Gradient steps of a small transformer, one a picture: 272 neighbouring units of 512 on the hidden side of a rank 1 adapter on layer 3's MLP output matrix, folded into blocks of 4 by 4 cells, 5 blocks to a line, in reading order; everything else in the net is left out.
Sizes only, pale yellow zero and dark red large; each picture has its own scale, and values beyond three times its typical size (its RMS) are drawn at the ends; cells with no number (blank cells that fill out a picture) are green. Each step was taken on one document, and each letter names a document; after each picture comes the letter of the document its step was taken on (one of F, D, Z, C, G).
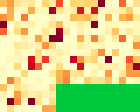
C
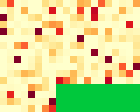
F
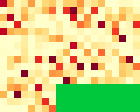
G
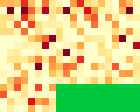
C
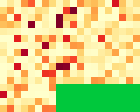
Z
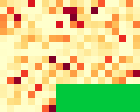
G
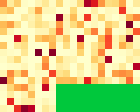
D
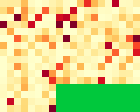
Z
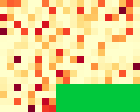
F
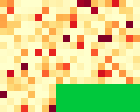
D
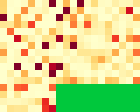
Z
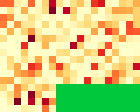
G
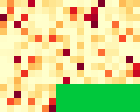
C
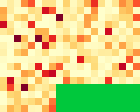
Z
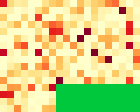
D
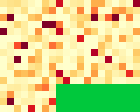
F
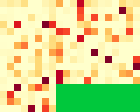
F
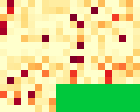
G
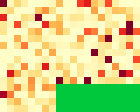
D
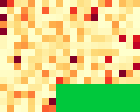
C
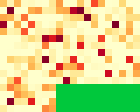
C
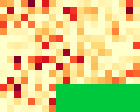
C
